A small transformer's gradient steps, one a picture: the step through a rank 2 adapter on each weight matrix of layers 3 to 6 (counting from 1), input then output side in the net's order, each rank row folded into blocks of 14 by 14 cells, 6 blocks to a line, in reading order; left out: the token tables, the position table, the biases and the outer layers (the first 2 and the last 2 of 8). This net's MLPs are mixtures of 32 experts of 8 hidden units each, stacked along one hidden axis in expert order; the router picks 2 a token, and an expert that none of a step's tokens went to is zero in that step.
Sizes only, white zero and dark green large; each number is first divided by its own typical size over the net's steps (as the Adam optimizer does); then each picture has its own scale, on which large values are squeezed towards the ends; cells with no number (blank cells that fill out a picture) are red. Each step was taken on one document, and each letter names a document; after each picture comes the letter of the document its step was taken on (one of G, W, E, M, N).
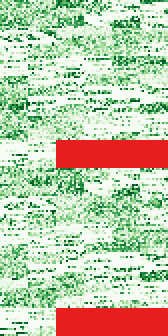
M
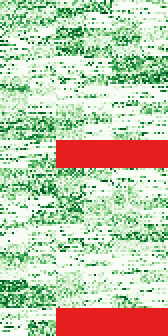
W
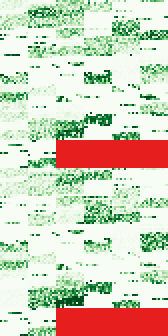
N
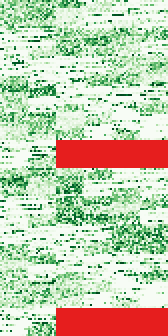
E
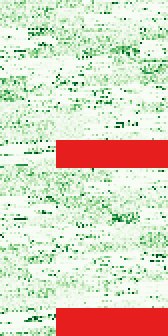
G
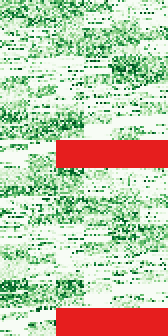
W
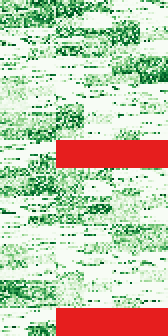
W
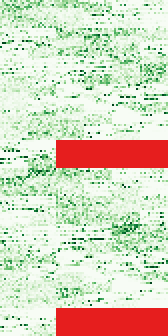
E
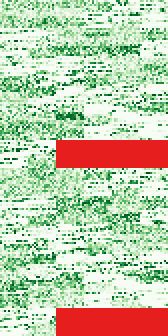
E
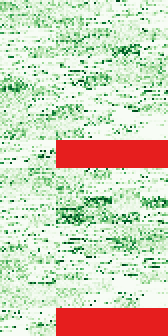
E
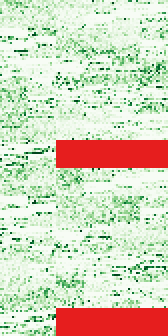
G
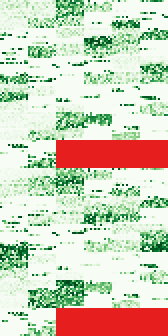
N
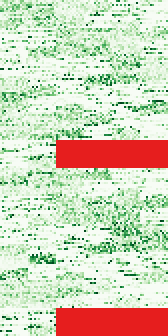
E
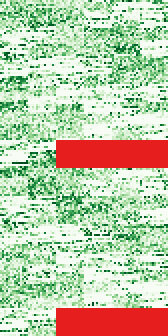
W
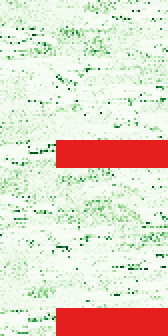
G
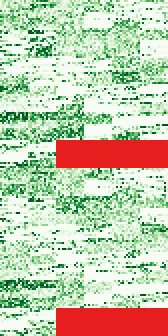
W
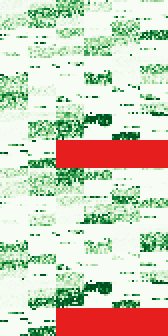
N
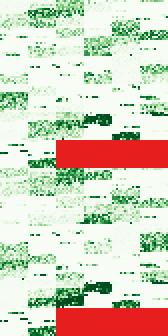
N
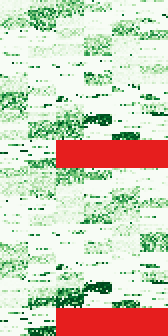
N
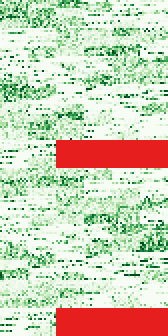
E
